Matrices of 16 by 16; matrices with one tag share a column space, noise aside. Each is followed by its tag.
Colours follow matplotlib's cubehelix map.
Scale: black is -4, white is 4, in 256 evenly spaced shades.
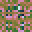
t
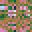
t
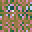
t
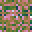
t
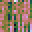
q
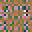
t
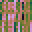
q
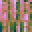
q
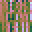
q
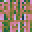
q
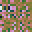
t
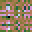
t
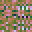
t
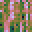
q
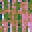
q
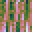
q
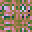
t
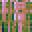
q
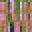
q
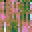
q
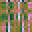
q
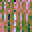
q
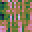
q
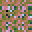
t
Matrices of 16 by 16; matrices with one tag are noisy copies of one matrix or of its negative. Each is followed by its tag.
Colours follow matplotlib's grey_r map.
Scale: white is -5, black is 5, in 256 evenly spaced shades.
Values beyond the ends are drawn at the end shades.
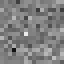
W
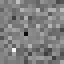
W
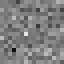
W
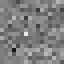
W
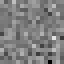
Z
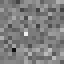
W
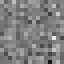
Z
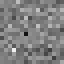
W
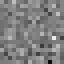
Z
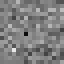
W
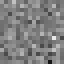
Z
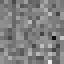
Z
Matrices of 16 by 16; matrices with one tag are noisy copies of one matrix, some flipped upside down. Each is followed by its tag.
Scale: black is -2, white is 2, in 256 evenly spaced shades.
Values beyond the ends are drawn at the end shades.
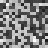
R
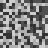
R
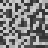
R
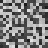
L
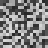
L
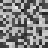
L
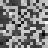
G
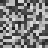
L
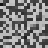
L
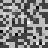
L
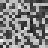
R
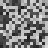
G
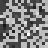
G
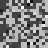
G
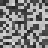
L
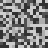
L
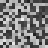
R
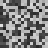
G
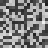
L
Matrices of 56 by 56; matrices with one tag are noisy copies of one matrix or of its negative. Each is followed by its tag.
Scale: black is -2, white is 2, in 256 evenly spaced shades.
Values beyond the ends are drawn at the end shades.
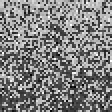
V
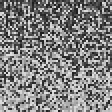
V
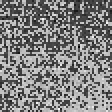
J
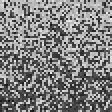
V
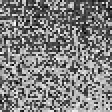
J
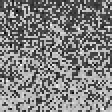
V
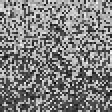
V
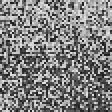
J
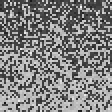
V
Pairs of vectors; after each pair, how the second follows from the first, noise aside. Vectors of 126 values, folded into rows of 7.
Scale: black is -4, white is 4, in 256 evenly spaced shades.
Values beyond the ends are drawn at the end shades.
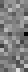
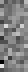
shuffled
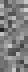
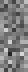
shuffled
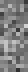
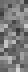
sign-scrambled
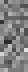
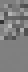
partly zeroed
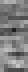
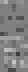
partly zeroed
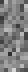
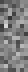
shuffled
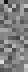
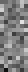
shuffled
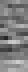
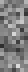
shuffled
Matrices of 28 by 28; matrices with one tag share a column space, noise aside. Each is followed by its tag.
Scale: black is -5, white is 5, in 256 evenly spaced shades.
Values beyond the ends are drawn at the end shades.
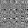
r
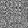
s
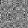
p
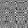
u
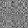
s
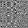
s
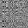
s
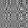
p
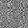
s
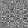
r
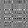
r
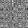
p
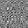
u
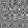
p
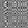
s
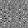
r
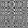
s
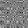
u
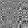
u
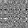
r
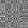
r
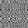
r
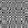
u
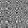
u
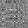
r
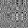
p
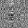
p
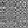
s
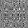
p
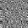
u
